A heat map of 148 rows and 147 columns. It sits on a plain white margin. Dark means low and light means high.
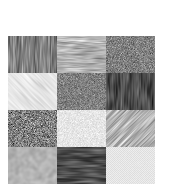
It is made of 4 by 3 panels. Panel 1,1: middling, streaked downward. Panel 1,2: high, streaked across. Panel 1,3: middling, fine-grained. Panel 2,1: very high, slanting down to the right, faint in contrast. Panel 2,2: middling, fine-grained. Panel 2,3: low, streaked downward. Panel 3,1: middling, fine-grained, strong in contrast. Panel 3,2: very high, fine-grained, faint in contrast. Panel 3,3: high, slanting up to the right. Panel 4,1: high, blotchy, faint in contrast. Panel 4,2: low, streaked across. Panel 4,3: very high, checkered, faint in contrast.
